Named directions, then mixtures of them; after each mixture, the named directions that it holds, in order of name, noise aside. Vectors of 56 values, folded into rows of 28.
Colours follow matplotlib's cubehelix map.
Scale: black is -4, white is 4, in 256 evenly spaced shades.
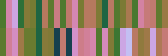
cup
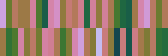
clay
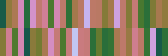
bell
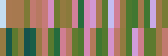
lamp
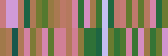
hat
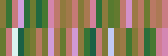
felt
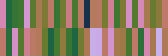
bell, hat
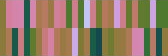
bell, hat, lamp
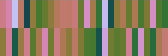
hat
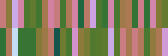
cup, felt, lamp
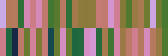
felt, lamp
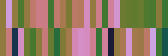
bell, cup, felt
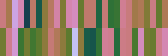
cup, felt, hat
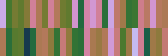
lamp
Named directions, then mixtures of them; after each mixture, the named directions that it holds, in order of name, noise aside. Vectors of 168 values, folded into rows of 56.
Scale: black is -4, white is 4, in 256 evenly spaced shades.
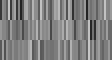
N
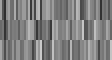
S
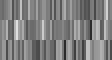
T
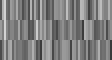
S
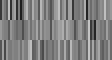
N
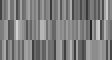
N, T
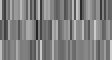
N, S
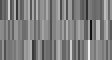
N, S, T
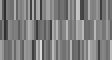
S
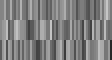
S, T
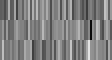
N, S, T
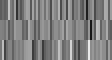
N, S, T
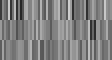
N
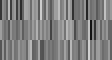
N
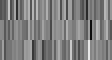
N, S, T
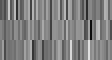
N, S, T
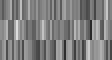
T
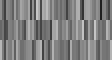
S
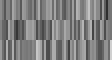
S, T
